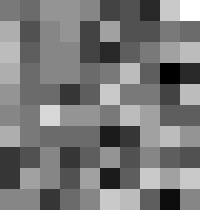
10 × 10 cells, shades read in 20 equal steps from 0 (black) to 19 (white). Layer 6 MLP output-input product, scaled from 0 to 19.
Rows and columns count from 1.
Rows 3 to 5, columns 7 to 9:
7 9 12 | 14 7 0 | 9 9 5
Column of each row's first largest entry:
10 1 1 7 6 3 9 6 8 6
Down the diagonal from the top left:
9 6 10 10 7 9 4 10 12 10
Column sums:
101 83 97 83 83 83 87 90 82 107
